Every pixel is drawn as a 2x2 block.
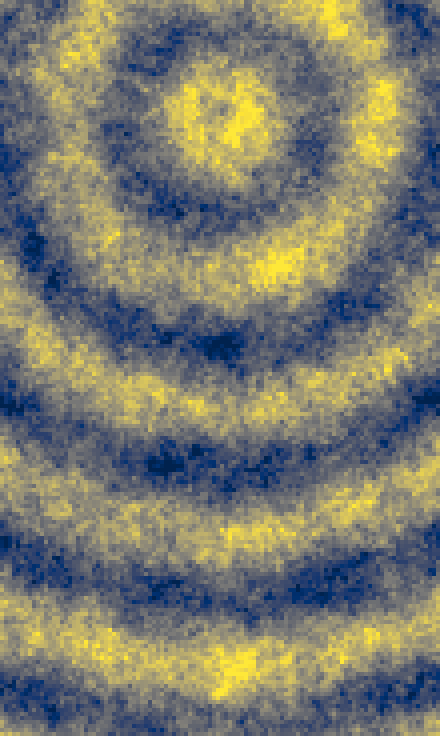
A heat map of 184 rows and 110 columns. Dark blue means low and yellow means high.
There is no overall slope. Concentric rings centre on the top middle. Overall the values sit about 50% of the way up the scale. No seam splits the table.
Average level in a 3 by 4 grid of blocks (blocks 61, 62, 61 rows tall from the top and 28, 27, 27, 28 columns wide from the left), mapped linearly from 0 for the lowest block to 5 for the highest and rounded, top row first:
3 1 5 4
1 0 2 1
1 3 4 1
